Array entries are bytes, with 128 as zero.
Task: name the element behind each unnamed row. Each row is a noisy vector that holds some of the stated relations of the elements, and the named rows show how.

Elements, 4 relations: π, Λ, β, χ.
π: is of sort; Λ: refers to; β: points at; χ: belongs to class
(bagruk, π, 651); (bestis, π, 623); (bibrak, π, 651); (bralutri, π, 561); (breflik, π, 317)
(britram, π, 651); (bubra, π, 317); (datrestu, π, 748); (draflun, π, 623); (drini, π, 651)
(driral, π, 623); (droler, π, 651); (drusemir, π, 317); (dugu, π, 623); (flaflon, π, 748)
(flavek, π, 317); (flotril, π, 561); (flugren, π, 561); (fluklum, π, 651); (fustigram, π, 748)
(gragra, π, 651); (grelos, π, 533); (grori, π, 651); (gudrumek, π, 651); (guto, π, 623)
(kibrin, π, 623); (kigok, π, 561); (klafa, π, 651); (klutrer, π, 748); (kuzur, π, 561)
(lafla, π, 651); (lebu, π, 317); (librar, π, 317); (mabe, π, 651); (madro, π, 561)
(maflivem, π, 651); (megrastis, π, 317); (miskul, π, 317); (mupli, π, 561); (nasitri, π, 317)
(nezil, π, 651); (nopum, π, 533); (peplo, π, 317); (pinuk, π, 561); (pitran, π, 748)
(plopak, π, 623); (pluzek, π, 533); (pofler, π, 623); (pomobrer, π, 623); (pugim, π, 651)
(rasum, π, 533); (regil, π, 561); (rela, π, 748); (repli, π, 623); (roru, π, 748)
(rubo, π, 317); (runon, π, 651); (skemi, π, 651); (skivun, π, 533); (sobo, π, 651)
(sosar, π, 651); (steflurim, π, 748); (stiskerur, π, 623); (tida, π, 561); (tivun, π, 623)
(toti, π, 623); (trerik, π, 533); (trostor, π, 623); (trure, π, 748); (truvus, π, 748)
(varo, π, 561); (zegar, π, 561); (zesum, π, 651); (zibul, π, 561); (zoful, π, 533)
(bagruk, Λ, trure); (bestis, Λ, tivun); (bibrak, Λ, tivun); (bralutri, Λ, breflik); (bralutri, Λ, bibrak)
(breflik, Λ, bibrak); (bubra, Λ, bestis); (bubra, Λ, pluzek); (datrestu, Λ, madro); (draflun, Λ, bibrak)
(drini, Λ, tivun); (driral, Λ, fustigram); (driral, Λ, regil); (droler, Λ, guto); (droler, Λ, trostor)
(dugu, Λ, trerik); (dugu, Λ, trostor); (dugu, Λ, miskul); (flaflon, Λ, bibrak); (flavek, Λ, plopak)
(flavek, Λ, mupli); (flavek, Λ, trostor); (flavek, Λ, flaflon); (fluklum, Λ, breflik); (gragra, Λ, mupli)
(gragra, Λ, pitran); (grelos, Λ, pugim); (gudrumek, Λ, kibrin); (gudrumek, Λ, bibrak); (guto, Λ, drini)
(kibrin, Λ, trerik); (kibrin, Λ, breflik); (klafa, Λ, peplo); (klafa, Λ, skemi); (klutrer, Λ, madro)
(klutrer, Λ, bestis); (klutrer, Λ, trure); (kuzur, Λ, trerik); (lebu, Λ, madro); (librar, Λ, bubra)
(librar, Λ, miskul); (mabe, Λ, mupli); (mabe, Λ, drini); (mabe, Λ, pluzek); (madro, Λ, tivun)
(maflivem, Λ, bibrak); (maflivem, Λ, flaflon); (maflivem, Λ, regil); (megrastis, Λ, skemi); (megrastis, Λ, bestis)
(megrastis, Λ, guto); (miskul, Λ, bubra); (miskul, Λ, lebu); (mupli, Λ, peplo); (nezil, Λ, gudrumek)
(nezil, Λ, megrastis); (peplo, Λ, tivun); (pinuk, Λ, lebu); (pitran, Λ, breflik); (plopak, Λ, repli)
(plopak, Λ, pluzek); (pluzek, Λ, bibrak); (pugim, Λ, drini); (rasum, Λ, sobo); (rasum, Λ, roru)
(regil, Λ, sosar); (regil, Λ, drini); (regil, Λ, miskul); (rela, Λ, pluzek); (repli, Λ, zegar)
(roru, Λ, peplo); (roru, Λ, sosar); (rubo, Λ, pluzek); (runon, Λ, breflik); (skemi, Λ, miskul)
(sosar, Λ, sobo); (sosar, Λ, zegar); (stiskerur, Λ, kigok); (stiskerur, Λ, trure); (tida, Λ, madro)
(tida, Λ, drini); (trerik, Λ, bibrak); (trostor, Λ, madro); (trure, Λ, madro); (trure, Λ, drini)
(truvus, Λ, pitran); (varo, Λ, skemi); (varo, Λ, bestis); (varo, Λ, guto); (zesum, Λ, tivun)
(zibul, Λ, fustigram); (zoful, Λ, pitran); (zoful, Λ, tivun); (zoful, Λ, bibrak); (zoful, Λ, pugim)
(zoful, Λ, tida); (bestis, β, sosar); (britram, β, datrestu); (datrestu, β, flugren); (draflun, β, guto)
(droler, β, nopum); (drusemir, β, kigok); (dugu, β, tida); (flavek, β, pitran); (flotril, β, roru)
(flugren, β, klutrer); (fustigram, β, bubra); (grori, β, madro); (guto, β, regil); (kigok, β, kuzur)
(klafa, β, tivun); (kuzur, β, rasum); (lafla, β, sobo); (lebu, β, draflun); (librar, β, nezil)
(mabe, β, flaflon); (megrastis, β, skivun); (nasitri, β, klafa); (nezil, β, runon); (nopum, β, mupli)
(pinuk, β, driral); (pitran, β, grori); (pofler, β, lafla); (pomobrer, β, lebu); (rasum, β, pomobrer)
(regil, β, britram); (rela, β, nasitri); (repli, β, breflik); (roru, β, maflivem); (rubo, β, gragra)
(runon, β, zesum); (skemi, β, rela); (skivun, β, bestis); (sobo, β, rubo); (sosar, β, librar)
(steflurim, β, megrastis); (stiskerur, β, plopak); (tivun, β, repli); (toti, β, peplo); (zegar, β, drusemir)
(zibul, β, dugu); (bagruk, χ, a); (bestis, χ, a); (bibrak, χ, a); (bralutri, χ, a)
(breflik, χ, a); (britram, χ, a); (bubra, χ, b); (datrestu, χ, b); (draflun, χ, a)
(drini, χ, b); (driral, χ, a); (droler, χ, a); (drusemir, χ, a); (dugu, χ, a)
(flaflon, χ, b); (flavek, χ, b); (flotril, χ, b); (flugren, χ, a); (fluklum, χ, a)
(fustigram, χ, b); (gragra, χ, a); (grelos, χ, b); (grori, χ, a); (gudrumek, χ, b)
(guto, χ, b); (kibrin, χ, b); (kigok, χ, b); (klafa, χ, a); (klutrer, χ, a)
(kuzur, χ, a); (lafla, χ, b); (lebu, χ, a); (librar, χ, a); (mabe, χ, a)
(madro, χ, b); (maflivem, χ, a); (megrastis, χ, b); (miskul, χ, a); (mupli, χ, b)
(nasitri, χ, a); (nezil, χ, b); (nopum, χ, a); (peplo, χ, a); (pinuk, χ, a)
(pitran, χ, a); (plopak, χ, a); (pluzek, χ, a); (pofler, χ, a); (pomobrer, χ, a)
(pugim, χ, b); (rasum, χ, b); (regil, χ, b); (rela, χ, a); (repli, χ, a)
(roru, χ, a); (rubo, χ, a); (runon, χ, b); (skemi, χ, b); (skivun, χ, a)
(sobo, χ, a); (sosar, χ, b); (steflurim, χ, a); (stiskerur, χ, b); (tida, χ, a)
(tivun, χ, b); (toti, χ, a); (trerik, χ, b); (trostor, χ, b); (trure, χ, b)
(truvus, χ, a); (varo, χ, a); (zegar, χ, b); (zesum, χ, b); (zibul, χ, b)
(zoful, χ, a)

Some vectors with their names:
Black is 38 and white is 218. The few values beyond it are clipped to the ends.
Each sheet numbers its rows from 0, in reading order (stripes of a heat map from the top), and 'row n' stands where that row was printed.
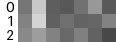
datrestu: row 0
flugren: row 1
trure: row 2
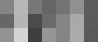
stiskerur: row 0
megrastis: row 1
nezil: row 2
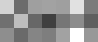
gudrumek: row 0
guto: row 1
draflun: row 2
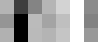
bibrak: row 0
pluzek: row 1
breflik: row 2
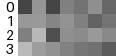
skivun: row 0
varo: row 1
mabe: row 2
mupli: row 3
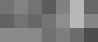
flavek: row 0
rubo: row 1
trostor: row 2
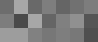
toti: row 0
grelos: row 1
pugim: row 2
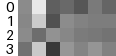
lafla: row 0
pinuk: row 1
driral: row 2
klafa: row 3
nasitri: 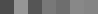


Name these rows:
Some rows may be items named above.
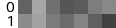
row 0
pomobrer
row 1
trure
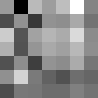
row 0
pluzek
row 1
librar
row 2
bralutri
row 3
maflivem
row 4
librar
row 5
fustigram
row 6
nopum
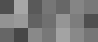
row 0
nasitri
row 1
drini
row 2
peplo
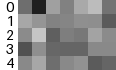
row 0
zoful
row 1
zesum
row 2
kuzur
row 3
drusemir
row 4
tida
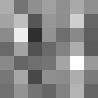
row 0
fluklum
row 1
runon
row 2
sosar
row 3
megrastis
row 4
draflun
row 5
rela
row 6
flavek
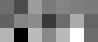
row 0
miskul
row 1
rasum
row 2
trerik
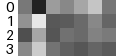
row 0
zoful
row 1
regil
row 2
nasitri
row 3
fustigram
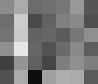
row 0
stiskerur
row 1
tivun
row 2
britram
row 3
regil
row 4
lebu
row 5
bestis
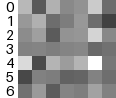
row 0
kibrin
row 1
madro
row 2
pitran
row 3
klutrer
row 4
flaflon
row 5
nopum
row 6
dugu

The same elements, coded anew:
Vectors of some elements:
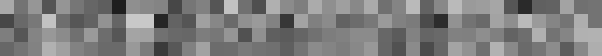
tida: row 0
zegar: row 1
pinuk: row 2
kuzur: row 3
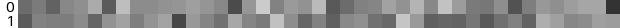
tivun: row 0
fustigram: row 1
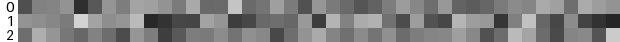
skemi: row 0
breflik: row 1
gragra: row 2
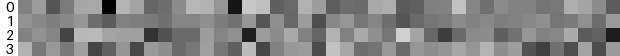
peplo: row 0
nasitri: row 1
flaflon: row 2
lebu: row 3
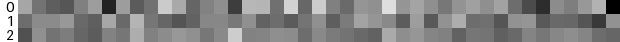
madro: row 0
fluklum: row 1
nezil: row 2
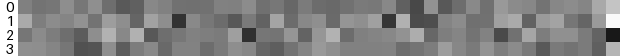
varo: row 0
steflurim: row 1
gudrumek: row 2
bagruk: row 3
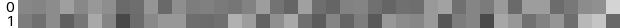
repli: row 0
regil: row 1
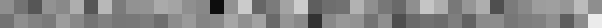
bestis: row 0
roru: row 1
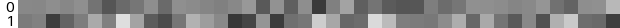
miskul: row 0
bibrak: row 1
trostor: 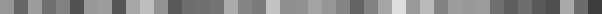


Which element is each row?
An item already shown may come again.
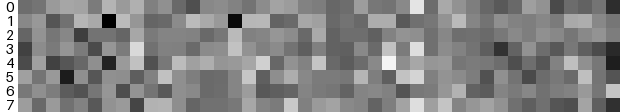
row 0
kibrin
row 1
peplo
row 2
sosar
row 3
runon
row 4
zesum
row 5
datrestu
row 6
britram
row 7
trostor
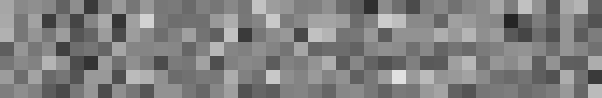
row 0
megrastis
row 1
trure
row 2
lebu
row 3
sosar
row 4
drusemir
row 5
trostor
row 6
britram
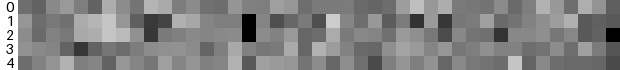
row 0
stiskerur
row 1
pluzek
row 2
trerik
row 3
pugim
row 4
rasum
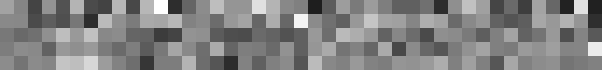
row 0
mupli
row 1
drini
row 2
bralutri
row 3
rela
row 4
draflun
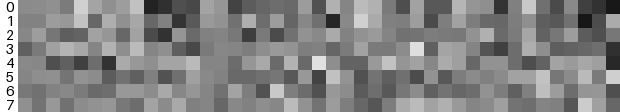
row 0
breflik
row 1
pitran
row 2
maflivem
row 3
kibrin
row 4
drini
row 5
rubo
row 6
flavek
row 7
guto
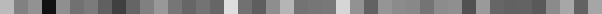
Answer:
klutrer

